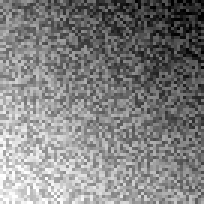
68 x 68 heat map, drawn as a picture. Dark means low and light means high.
No single row or column stands out from its neighbours. The ninth with the highest average is the bottom left. The top right is the ninth with the lowest average. No regular stripes run through it. Values rise toward the bottom left.
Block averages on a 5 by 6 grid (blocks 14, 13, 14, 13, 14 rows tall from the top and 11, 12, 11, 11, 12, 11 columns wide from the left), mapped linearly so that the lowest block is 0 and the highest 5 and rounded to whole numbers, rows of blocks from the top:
2 2 1 1 1 0 / 3 3 2 2 1 1 / 4 3 3 2 2 1 / 4 4 3 3 2 2 / 5 5 4 4 3 3
